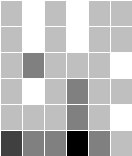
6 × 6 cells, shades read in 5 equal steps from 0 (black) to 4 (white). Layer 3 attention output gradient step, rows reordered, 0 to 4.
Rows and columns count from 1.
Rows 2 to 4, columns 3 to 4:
3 4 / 3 3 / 3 2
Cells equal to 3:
21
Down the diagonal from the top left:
3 4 3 2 3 3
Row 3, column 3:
3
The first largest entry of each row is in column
2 2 6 2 6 6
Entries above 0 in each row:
6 6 6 6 6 5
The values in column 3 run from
2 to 3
